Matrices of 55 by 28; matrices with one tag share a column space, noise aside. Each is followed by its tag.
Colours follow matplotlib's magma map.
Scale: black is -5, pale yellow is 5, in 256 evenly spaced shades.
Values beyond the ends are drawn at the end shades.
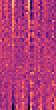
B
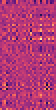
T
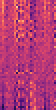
B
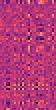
T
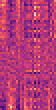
B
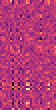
T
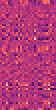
T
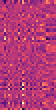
T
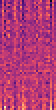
B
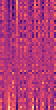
B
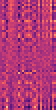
B
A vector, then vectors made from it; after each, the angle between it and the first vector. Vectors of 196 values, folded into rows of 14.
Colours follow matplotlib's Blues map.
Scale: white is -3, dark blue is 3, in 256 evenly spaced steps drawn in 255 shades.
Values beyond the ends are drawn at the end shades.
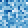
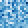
nearly opposite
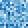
orthogonal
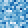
partly opposed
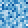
partly opposed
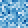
orthogonal
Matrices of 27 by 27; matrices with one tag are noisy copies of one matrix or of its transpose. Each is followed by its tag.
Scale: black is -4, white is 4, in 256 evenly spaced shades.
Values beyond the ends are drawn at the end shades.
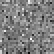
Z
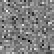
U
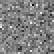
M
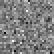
M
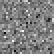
M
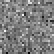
Z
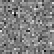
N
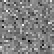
U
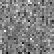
Z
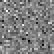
U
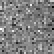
Z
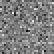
N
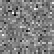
N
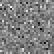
U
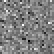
U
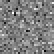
N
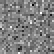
M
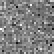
Z
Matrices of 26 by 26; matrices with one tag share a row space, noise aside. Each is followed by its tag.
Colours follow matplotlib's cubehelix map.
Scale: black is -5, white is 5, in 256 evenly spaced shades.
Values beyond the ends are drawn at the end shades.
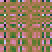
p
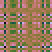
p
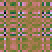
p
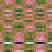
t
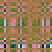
p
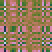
p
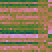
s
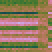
s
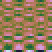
t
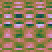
t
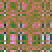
p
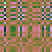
p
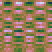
t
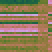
s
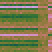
s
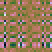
p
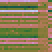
s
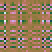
p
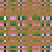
p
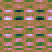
t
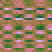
t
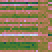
s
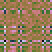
p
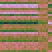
s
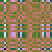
p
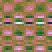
t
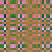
p
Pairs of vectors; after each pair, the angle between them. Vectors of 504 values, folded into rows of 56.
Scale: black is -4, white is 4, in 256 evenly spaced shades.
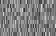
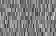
partly aligned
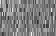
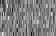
nearly opposite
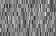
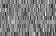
partly aligned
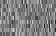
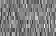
nearly opposite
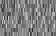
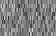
nearly opposite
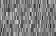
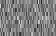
partly opposed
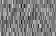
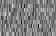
nearly parallel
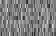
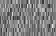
partly aligned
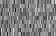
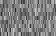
nearly parallel
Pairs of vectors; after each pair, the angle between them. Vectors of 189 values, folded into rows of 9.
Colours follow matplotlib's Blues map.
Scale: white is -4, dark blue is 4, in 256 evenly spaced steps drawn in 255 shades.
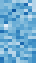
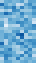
orthogonal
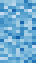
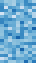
nearly parallel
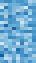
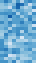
orthogonal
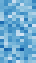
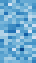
partly aligned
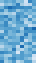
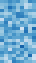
partly aligned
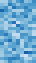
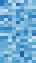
partly opposed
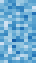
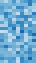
partly aligned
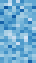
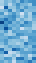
partly aligned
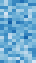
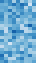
orthogonal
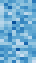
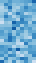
nearly parallel
